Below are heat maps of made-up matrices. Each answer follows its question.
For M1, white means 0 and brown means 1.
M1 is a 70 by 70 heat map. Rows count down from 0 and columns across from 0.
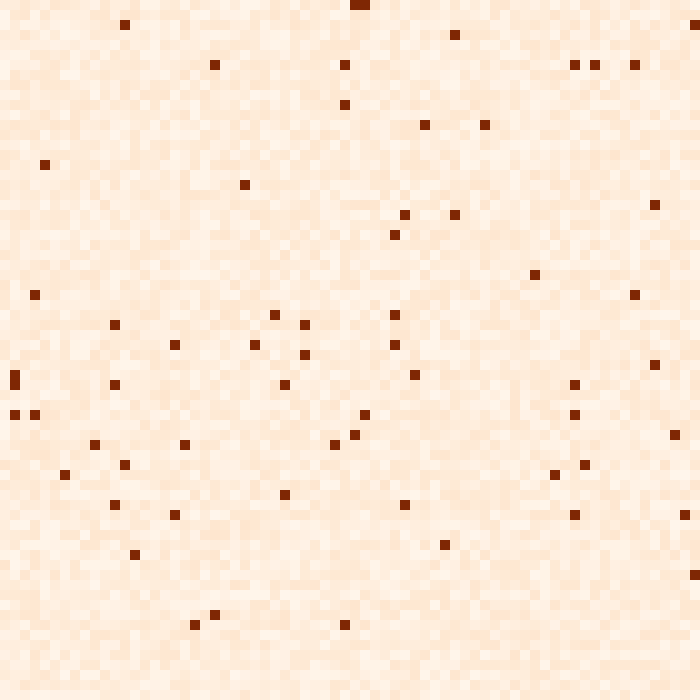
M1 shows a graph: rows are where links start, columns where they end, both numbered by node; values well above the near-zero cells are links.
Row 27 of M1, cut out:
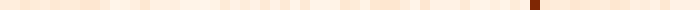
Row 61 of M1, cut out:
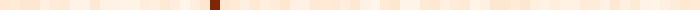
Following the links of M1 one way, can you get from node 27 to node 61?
no
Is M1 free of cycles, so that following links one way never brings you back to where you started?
yes
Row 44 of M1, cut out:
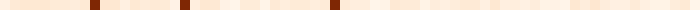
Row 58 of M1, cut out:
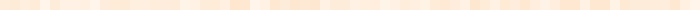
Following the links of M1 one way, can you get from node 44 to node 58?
no
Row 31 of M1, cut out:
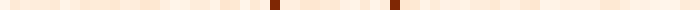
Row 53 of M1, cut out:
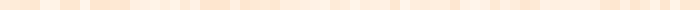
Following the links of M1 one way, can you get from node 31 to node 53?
yes
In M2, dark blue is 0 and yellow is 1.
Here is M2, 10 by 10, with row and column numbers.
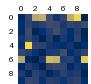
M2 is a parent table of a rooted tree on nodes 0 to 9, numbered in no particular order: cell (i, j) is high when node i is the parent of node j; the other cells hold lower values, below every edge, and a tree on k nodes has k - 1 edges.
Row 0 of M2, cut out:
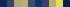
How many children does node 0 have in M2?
4
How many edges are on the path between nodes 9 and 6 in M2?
1
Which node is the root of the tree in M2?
6
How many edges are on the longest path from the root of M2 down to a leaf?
2
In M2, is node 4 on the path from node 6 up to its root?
no
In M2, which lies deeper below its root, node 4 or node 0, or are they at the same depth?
the same depth
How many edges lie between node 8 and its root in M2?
2
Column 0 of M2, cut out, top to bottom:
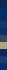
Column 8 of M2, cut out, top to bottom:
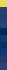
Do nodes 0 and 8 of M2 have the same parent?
no
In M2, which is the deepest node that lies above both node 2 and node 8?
0
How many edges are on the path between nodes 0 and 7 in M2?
1
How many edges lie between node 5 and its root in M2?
1
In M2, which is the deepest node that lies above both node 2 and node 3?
0
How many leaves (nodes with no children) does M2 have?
7
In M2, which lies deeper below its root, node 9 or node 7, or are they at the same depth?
node 7
